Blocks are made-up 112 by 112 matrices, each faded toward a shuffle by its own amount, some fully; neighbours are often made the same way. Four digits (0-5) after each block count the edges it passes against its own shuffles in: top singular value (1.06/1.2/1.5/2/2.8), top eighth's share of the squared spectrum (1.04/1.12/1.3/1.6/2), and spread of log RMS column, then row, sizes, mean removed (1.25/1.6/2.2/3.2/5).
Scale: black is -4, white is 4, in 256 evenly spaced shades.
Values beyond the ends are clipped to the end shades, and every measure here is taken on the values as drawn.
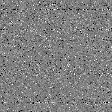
2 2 1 2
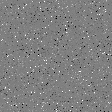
0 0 0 0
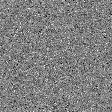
0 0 0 0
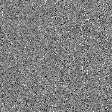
1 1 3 0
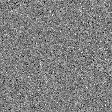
0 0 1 0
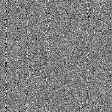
2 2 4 0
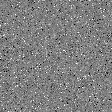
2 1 0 0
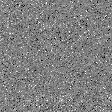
3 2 0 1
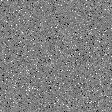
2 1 0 0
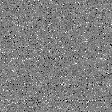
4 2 1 1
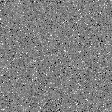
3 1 0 1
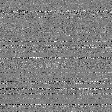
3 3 0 4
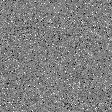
0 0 0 1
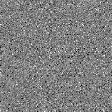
4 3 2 2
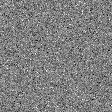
0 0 0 0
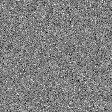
0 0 0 0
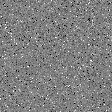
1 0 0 0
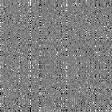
5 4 3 2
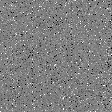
3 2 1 0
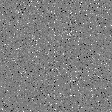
3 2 1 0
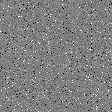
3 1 1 0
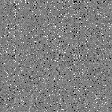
4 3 2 2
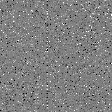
3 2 1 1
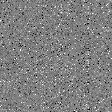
3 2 1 0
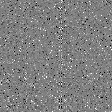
4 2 1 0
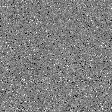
0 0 0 1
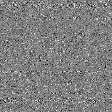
1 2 0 3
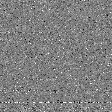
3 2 0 2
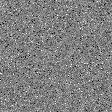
0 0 0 0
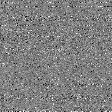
1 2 0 3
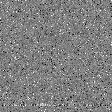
3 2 0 1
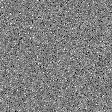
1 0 0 0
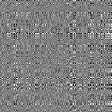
5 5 4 4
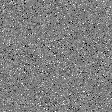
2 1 0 0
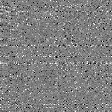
4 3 1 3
